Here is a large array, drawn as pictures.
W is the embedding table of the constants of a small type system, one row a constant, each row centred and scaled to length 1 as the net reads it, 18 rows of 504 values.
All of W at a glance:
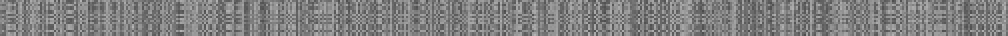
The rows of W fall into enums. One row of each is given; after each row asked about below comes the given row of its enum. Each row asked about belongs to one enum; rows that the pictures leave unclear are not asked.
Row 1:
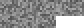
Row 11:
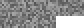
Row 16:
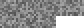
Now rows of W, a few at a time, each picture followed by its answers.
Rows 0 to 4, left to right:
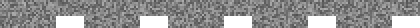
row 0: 11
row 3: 1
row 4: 1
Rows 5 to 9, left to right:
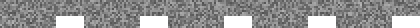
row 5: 16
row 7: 11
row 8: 16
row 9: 11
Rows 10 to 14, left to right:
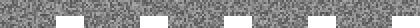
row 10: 1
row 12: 16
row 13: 16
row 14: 16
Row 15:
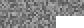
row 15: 11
